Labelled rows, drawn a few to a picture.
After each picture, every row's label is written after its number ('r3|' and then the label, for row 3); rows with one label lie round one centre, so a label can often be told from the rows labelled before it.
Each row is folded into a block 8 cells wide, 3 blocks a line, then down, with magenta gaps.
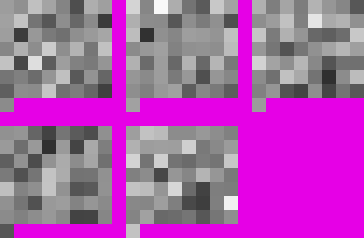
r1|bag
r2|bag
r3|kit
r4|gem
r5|kit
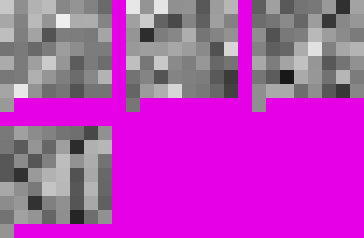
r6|kit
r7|bag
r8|gem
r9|gem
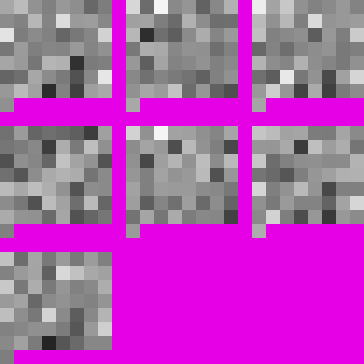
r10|kit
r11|bag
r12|kit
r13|gem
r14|bag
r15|kit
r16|kit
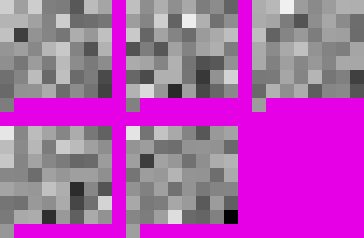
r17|bag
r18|kit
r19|bag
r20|kit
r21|bag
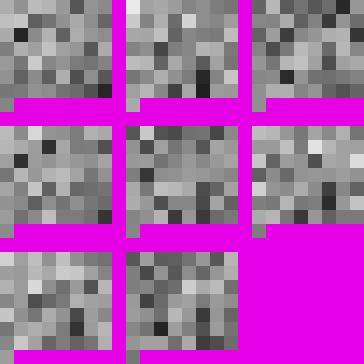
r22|bag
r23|kit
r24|gem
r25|bag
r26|gem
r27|kit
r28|kit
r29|gem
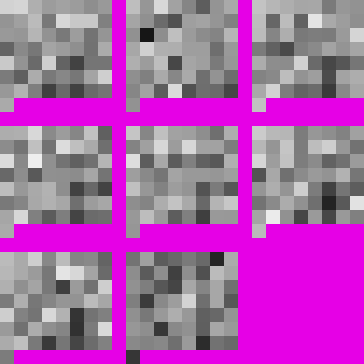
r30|kit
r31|bag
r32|kit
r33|kit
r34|kit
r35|kit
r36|kit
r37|gem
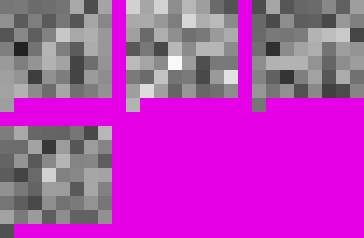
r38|gem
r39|kit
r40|gem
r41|gem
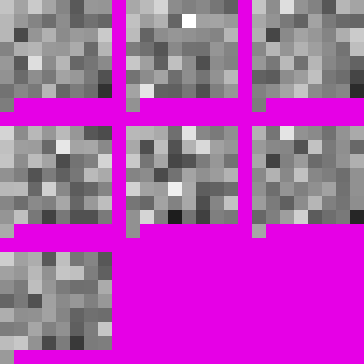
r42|bag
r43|kit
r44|bag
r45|kit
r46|kit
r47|bag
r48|kit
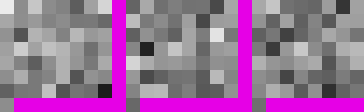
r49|bag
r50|gem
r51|gem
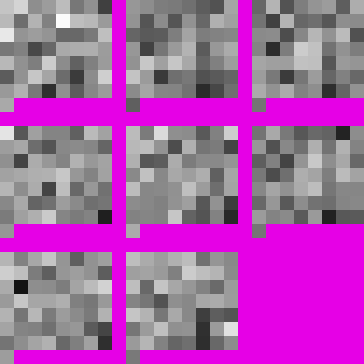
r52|kit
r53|gem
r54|gem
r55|bag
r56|bag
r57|gem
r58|bag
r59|kit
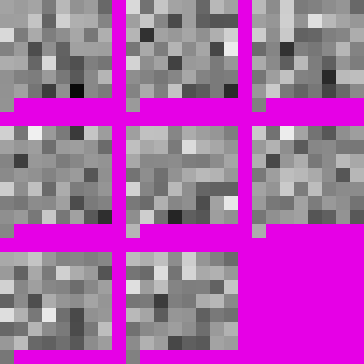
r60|kit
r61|bag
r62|kit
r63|bag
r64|kit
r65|bag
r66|kit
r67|kit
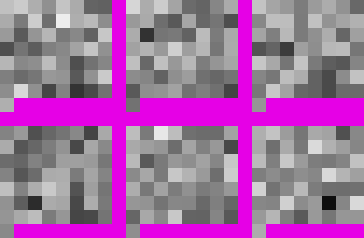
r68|kit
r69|bag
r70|kit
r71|gem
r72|bag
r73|kit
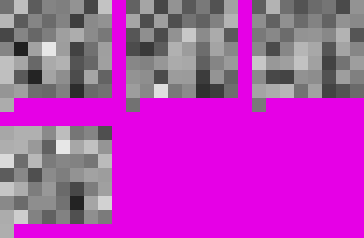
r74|gem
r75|gem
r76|gem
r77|kit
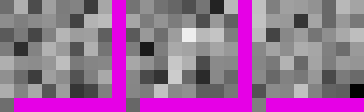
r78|gem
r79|gem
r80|bag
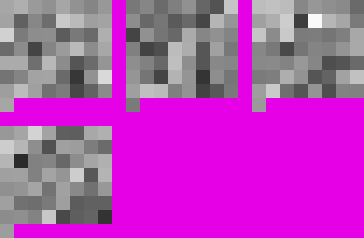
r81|kit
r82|gem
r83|kit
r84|bag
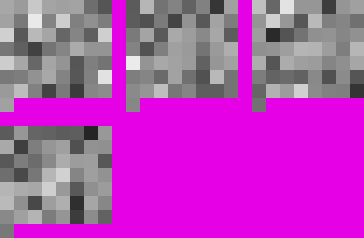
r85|kit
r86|gem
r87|bag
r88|gem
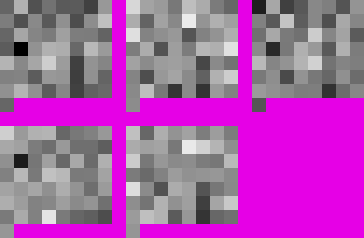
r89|gem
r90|kit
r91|gem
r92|bag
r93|kit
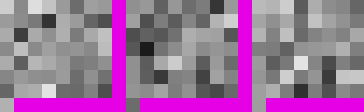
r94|bag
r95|gem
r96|kit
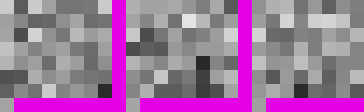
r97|bag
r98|kit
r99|kit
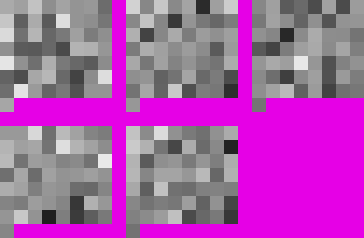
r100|kit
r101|bag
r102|gem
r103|kit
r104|bag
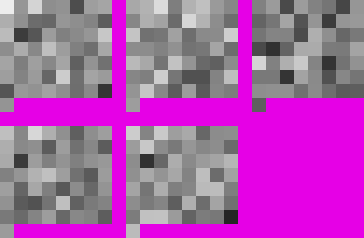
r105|bag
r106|kit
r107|gem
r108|bag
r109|bag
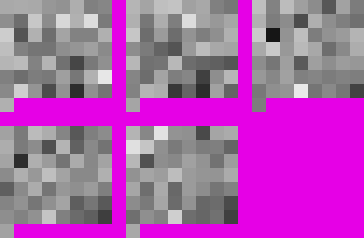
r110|kit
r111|kit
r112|bag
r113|bag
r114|bag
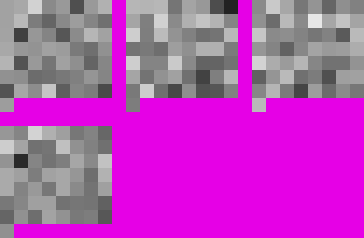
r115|bag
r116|kit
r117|kit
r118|bag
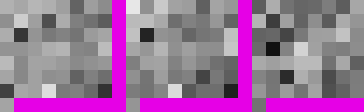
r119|bag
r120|bag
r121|gem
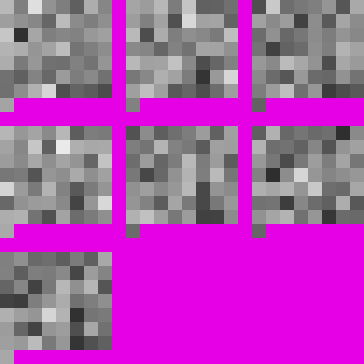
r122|bag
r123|kit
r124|gem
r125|kit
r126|gem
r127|gem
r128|gem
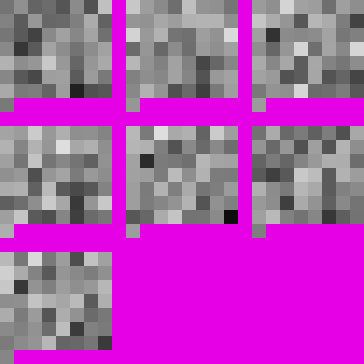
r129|gem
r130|kit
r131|bag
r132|kit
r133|bag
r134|gem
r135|bag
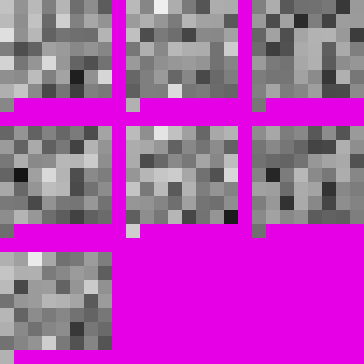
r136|kit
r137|bag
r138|gem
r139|gem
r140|bag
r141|gem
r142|bag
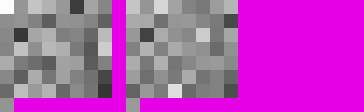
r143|bag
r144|bag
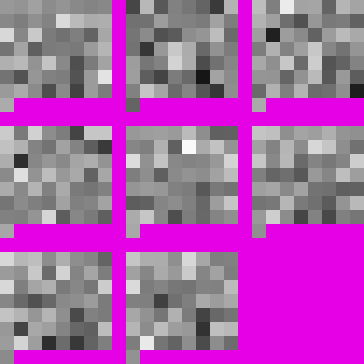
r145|kit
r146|gem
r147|bag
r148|bag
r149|kit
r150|kit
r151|kit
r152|kit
